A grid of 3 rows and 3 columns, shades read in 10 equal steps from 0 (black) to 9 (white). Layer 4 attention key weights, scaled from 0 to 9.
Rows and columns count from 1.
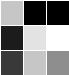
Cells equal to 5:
1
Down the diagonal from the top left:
7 8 5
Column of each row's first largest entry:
1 3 2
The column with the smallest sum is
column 1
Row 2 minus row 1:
-6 8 9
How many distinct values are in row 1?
2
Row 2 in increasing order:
1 8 9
